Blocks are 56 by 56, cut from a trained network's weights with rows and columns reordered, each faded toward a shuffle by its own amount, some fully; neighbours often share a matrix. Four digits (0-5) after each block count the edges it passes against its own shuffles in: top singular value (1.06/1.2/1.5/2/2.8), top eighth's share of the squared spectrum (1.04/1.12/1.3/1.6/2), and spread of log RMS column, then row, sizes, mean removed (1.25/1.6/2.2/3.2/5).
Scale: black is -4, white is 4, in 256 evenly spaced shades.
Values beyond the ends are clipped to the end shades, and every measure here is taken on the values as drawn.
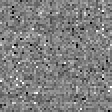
1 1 1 0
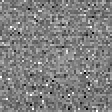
2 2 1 0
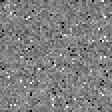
0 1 0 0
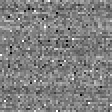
2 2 0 0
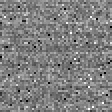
2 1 1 0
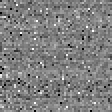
2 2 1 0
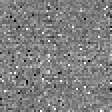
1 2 1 0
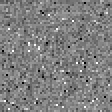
0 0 0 0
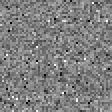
0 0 0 0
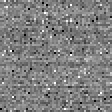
2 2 1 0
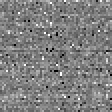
2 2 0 0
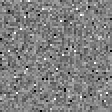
0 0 0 0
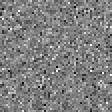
0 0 0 0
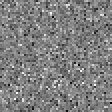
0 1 0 0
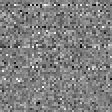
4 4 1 3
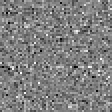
2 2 0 2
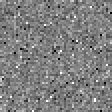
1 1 0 0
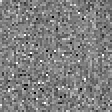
1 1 0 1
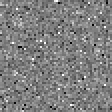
0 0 0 0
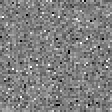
0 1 0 0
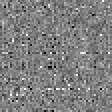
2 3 1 2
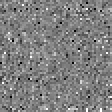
2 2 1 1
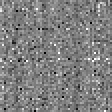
3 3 1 2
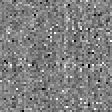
2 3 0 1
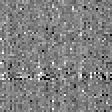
3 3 1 2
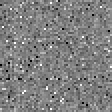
1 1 0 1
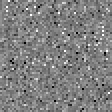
0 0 0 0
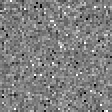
1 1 0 0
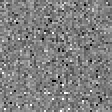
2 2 0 1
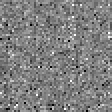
2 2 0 1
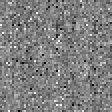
1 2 0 1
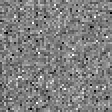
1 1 0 1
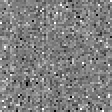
1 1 0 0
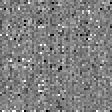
2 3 1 2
